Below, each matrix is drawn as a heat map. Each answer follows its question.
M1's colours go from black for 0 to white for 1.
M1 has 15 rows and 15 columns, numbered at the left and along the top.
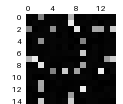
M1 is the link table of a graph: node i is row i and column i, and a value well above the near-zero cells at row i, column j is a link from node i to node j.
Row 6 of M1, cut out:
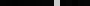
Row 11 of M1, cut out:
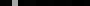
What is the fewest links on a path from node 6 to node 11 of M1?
4
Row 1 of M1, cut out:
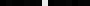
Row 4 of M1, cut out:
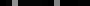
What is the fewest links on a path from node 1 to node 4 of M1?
4
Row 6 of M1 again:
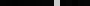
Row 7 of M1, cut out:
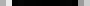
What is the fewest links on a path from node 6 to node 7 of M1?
5
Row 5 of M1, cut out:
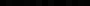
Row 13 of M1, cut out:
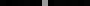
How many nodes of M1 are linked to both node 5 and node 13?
0
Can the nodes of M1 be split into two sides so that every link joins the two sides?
yes
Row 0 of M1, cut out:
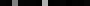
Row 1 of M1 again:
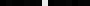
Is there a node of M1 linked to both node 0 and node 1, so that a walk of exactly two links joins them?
yes
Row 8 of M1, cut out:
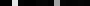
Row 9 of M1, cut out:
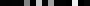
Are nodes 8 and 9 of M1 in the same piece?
yes
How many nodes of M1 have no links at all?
3
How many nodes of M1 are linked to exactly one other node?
4
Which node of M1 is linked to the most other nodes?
node 2
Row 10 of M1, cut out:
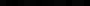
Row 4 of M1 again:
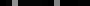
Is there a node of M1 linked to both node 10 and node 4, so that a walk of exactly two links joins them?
no
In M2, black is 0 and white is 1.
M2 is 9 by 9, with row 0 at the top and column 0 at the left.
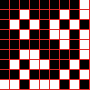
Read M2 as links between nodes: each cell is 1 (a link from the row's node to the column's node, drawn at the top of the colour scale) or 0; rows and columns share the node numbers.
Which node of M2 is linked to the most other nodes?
node 8
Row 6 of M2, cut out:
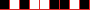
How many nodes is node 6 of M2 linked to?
4
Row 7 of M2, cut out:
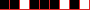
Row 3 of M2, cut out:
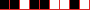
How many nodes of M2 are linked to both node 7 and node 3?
3
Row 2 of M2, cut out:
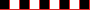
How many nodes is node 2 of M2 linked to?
4
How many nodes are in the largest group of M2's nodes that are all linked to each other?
3
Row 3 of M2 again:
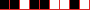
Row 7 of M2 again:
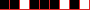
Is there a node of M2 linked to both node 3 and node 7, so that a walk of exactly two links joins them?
yes
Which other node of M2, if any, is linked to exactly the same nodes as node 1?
node 7
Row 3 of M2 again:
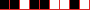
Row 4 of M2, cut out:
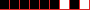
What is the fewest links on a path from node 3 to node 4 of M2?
2
